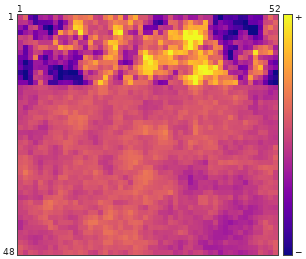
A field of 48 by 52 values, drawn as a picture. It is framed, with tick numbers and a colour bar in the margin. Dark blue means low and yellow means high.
The ninth with the highest average is the top middle. A horizontal seam about 30% of the way down splits the table, and the bottom part is calmer. The field is mottled with small blotches. Neither half mirrors the other.
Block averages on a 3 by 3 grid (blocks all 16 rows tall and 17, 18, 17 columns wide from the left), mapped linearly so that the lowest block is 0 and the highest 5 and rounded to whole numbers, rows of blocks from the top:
052 / 333 / 331
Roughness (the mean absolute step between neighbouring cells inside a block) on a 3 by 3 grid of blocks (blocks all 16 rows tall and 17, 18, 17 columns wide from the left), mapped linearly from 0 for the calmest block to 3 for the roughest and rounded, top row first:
3 3 3 | 0 0 0 | 0 0 0
